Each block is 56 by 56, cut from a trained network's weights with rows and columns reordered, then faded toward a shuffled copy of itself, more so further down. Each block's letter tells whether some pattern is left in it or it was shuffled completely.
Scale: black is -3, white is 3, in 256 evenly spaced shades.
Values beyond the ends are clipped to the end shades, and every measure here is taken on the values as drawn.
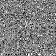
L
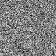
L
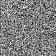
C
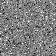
C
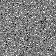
C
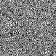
L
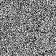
C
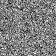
C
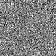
L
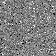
C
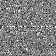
L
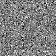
L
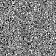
L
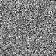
L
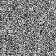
L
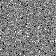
C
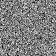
C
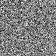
C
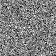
C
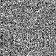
L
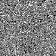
L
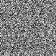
L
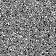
C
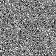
C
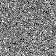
C
